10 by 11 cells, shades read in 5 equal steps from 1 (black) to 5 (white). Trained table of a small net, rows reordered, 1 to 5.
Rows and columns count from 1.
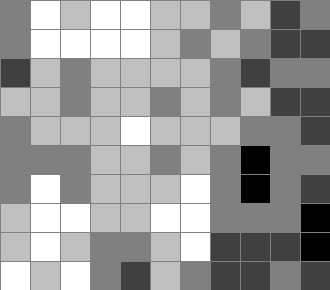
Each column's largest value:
5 5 5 5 5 5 5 4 4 3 3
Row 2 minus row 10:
-2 1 0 2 3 0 0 2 1 -1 0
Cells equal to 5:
18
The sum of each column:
34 44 39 40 40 39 41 30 25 26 21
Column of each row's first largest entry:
2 2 2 1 5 4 2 2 2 1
